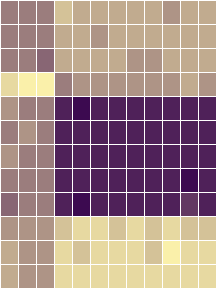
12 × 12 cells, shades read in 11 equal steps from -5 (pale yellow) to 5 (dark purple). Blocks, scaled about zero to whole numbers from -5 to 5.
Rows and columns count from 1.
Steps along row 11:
up same down up down same same up down up same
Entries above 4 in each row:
0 0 0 0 1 0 0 1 1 0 0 0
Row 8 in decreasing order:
5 4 4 4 4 4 4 4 4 0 0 0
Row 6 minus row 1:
0 -1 0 7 6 6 6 6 6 5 6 6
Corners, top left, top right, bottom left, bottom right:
0 -2 -2 -4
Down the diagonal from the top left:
0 0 1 0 5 4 4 4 4 -4 -4 -4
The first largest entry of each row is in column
1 1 3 4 5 4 4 11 5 1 2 2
